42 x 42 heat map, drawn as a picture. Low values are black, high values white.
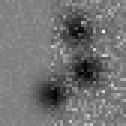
A vertical seam about 40% of the way across splits the table, and the left part is calmer. Most values sit high, with a long tail of low ones. There are three dips.
